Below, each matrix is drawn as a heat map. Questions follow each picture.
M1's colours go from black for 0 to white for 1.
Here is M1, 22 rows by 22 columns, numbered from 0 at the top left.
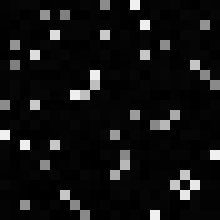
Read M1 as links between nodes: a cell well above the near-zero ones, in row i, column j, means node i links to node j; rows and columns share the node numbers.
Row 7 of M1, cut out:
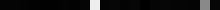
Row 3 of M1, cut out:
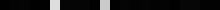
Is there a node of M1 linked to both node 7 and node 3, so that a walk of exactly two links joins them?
no
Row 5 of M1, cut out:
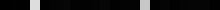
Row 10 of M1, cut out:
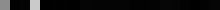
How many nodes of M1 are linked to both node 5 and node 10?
1
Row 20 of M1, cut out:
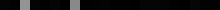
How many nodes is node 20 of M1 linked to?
2
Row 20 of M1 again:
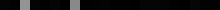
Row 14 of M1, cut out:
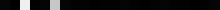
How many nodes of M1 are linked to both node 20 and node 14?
1
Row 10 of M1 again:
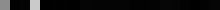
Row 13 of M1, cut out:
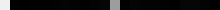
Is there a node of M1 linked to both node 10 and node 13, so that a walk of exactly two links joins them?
yes
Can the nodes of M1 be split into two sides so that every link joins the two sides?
yes
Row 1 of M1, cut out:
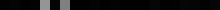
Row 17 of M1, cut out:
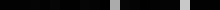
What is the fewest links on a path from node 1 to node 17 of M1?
4
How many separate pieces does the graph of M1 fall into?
1
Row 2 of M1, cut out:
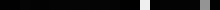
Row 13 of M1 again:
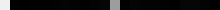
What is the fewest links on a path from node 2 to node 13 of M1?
6
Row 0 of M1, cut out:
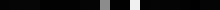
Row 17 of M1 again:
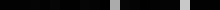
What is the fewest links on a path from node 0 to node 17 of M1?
3
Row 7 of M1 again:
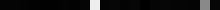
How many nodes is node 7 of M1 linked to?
2
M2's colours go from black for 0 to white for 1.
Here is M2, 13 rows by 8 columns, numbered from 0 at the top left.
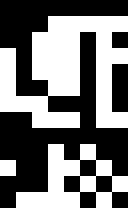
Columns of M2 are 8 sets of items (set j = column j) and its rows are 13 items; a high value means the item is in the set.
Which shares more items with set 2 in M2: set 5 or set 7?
set 7
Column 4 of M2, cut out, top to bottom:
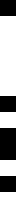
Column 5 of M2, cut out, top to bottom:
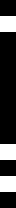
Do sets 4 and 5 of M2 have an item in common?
yes
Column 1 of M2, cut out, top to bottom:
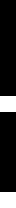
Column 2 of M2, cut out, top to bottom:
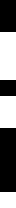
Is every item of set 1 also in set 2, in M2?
yes
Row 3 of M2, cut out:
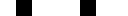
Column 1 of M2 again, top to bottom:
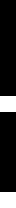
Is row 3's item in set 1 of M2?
no
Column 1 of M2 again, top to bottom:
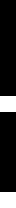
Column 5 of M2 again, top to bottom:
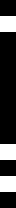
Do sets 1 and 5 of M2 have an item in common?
no
